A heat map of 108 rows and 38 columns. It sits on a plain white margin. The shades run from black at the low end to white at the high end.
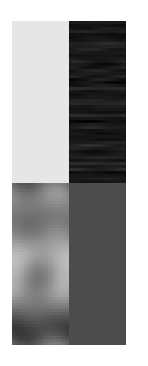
It is made of 2 by 2 panels. Panel 1,1: very high, flat. Panel 1,2: very low, streaked across, faint in contrast. Panel 2,1: middling, smooth, strong in contrast. Panel 2,2: low, flat.
